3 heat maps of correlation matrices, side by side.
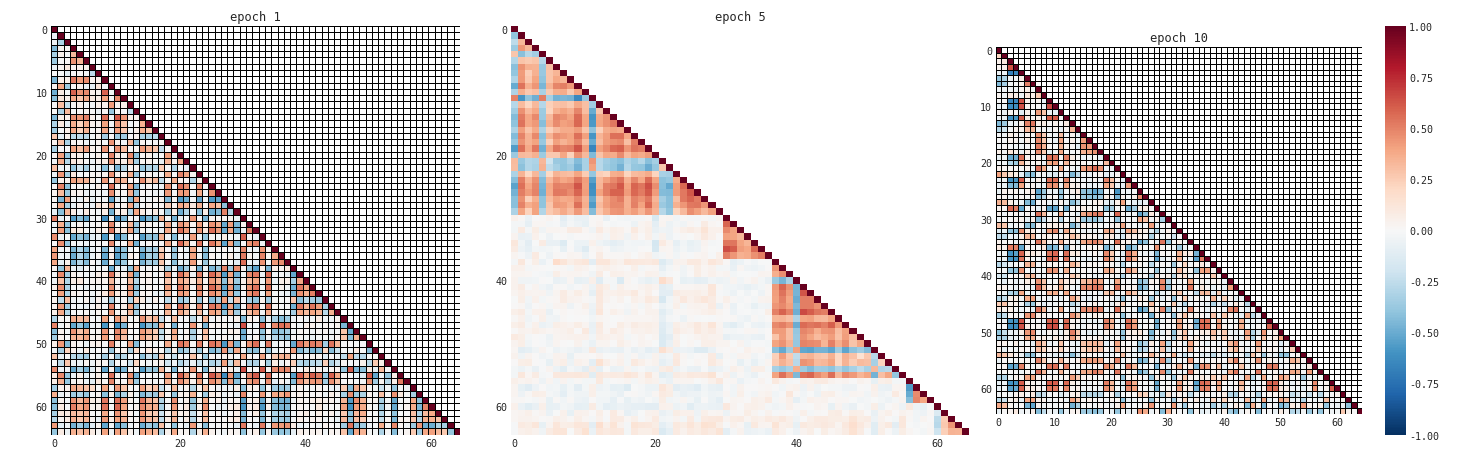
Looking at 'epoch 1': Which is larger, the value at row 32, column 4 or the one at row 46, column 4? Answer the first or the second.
the second
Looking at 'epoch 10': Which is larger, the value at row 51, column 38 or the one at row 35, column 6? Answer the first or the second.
the first
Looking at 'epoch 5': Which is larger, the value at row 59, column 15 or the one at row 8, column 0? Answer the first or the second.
the first
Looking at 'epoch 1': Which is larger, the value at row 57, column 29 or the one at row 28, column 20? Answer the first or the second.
the second
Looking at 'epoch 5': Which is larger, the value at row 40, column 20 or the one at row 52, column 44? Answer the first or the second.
the second
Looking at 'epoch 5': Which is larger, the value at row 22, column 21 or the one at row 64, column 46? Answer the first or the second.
the first
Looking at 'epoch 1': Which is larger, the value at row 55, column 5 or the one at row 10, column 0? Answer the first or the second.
the first
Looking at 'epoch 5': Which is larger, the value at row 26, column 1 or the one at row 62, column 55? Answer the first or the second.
the first
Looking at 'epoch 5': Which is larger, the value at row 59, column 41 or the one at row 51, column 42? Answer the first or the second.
the first
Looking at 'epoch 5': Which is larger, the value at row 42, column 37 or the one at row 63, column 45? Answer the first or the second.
the first
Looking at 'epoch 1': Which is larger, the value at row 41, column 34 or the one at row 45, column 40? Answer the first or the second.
the first
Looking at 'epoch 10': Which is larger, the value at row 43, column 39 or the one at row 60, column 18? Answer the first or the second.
the first
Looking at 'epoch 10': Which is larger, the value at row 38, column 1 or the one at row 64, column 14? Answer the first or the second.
the second
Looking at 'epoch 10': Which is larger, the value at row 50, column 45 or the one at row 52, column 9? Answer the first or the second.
the second
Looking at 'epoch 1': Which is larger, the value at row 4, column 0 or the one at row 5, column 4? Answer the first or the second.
the second
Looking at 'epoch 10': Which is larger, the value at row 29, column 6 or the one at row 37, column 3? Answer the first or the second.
the first
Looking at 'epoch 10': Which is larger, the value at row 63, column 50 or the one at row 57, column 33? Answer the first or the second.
the second
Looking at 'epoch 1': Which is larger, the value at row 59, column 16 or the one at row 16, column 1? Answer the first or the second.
the first
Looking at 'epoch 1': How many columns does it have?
65
